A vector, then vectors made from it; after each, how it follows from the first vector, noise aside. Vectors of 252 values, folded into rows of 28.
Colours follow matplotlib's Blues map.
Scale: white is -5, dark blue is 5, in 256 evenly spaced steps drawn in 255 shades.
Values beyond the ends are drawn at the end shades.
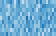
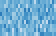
wrapped around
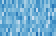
wrapped around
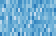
wrapped around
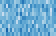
wrapped around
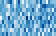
scaled up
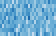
reversed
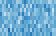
wrapped around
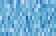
copied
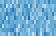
reversed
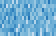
reversed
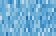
copied
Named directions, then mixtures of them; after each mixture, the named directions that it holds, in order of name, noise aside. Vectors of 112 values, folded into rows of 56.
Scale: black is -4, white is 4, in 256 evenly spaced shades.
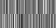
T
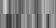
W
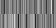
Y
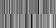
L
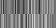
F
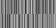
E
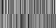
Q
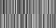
E, F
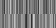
L, Y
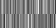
E, L, Q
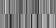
L, W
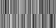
E, L, W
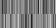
L, Q, W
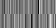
L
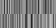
L, Q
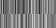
F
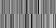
L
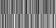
E, L, Y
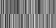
E, F, T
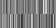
L, T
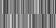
L, Q, W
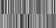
F, Q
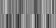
W, Y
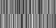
F, T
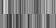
Q, W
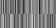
F, L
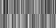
Q, W
